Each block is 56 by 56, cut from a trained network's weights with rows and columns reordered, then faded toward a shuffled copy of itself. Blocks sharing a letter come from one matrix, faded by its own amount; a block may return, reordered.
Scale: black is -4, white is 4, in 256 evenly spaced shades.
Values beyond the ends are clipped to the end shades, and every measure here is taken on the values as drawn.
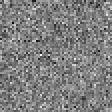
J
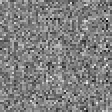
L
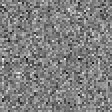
L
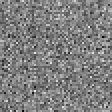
J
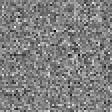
J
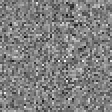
J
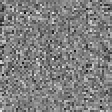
J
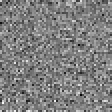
L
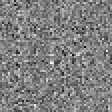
J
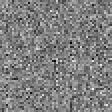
J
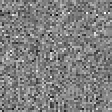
J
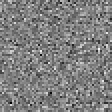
J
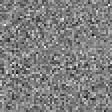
L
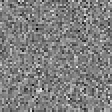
L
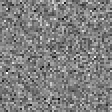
J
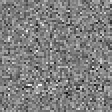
J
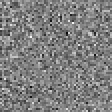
L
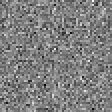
J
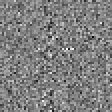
J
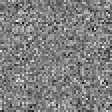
J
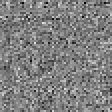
L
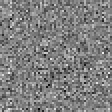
J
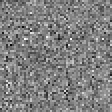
J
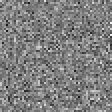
L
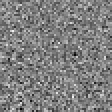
L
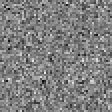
L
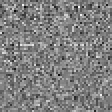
L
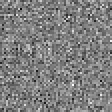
J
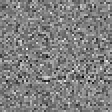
L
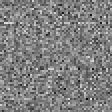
L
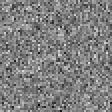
L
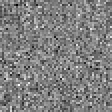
J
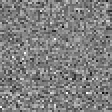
L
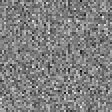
L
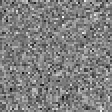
J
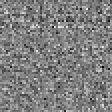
L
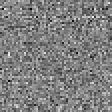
L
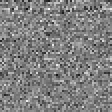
L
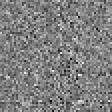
J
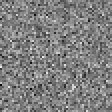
L
